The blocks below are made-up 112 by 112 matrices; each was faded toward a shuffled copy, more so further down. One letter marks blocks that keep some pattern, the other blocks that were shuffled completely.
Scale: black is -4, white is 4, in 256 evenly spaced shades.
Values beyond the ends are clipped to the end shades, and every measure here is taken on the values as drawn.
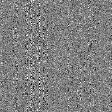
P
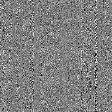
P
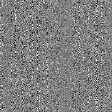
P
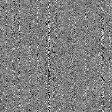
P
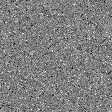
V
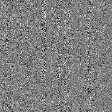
P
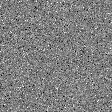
V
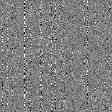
P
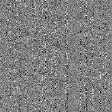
P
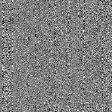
P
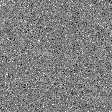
V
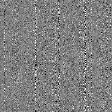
P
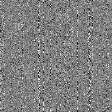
P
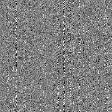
P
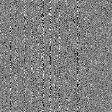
P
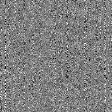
P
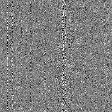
P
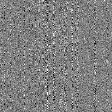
P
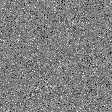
V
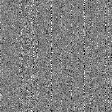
P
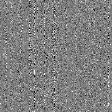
P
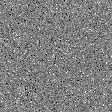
V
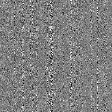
P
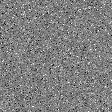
V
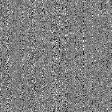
P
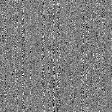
P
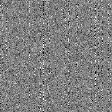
P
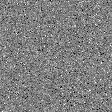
V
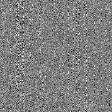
P
